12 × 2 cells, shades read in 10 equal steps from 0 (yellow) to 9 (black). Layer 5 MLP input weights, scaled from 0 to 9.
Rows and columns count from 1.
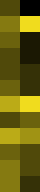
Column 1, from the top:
6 4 5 6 6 5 2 6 2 5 4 4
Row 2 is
4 0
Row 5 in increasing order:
6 7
